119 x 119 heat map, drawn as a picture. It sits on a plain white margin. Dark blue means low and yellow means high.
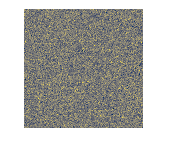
The histogram is bell-shaped. The texture is fine-grained noise. Neither half mirrors the other. Overall the values sit about 50% of the way up the scale. There are no regular stripes.
